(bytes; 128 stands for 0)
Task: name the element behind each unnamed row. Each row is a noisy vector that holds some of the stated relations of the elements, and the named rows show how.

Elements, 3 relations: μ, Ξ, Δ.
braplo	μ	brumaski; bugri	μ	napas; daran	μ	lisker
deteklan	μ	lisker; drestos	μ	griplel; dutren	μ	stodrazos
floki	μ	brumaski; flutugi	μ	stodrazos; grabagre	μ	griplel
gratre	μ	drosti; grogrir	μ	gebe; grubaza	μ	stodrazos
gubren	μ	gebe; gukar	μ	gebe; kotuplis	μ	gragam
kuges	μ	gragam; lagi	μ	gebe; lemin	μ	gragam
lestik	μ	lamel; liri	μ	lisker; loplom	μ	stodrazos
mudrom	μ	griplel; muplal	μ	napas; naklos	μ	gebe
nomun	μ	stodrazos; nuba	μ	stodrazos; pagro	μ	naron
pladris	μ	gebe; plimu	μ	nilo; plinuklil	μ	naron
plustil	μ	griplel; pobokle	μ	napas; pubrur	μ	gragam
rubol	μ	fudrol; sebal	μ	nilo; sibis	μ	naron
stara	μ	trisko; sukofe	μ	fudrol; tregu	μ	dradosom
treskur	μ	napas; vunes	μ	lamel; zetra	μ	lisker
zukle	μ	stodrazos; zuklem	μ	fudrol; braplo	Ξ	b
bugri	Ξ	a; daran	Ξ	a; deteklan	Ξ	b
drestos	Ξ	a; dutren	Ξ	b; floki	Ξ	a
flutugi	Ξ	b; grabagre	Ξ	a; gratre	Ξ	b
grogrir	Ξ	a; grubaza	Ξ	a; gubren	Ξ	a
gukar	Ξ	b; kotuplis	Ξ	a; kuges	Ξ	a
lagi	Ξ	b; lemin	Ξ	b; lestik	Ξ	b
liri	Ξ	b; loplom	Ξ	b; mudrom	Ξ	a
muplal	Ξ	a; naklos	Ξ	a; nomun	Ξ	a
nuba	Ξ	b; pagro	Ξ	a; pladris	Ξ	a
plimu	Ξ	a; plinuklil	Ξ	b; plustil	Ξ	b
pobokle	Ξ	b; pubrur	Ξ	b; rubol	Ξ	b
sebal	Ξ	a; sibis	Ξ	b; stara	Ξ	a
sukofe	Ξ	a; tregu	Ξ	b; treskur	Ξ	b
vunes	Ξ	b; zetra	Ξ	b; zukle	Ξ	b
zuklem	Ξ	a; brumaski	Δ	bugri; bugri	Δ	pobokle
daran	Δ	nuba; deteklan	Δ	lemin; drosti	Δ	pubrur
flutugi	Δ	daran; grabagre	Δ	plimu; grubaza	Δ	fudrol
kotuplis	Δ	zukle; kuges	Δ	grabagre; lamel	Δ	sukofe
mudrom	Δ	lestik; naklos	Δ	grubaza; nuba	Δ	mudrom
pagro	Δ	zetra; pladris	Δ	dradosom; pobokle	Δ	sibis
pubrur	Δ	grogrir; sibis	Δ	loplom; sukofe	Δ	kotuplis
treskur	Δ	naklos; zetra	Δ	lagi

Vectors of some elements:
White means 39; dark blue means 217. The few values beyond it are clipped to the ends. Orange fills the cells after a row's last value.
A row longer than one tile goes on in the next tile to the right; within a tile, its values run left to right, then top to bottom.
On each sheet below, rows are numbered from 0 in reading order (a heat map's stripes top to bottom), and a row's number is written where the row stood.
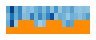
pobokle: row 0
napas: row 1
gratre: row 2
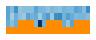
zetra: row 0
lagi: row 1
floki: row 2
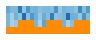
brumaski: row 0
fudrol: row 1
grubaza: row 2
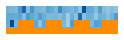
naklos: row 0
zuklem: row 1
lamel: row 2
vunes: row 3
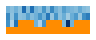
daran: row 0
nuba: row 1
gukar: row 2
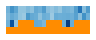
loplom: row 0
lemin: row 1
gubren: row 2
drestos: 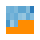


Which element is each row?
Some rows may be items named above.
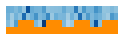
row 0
lamel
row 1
lestik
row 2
brumaski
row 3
loplom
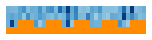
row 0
grogrir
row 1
kuges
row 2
pobokle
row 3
plustil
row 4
bugri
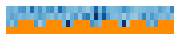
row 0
pagro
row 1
kuges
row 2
gukar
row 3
muplal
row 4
sibis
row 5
sukofe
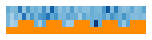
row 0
brumaski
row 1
flutugi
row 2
zukle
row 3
pladris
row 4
plimu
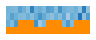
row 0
sukofe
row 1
kotuplis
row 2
gebe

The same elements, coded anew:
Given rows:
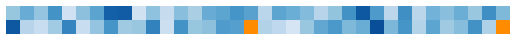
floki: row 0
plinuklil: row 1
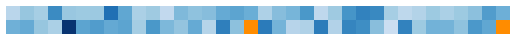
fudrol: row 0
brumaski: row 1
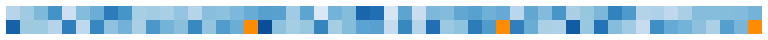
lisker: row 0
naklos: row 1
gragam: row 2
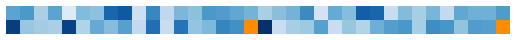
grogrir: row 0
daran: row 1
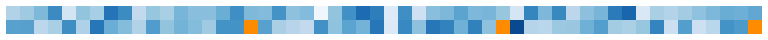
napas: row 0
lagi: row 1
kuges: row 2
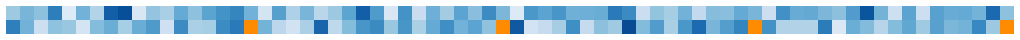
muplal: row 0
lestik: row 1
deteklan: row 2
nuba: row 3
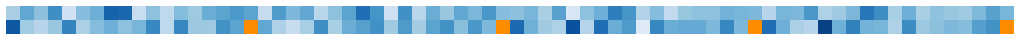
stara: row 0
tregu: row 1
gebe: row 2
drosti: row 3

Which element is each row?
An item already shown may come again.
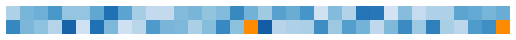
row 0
stodrazos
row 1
kotuplis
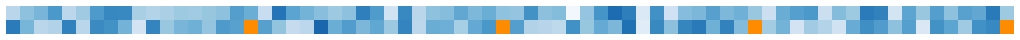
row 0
brumaski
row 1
pubrur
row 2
lagi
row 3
pobokle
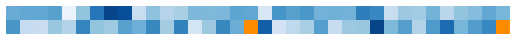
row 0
pagro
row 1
deteklan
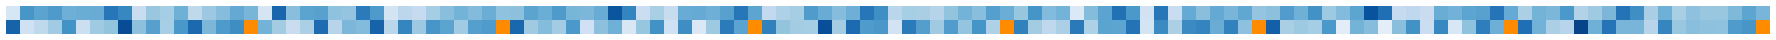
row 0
deteklan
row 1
lemin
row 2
grubaza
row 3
dradosom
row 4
gukar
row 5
nomun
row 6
drosti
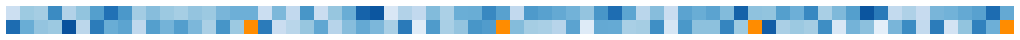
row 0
griplel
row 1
plimu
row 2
loplom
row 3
nomun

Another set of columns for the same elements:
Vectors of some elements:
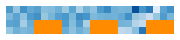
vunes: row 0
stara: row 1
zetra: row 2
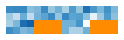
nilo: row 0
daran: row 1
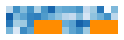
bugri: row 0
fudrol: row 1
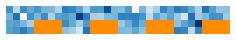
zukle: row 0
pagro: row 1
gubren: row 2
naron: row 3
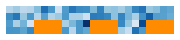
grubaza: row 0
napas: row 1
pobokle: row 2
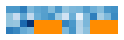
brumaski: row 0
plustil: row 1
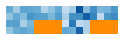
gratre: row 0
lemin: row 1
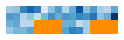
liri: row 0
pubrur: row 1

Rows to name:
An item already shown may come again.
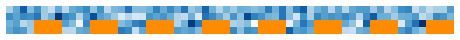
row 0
pubrur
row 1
treskur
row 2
griplel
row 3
dradosom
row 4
kuges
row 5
gragam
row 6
treskur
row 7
gebe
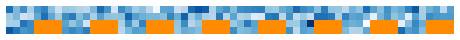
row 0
stodrazos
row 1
grubaza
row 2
lagi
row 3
deteklan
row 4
lisker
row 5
napas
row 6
daran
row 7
gragam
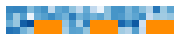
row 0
drosti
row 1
gukar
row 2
sukofe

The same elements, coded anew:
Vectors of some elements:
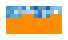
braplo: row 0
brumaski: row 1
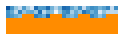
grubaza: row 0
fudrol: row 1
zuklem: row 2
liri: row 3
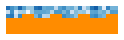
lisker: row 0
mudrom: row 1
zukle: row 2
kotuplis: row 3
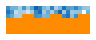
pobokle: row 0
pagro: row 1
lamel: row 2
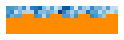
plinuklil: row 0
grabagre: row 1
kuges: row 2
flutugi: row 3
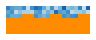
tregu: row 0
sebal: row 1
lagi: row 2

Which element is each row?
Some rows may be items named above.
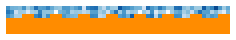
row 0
pobokle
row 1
lamel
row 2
plustil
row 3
daran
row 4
gragam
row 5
lisker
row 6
daran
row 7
pubrur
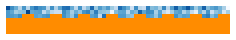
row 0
gubren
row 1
lemin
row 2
plimu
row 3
napas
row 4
nomun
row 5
treskur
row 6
pubrur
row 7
stodrazos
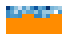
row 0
naklos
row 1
drosti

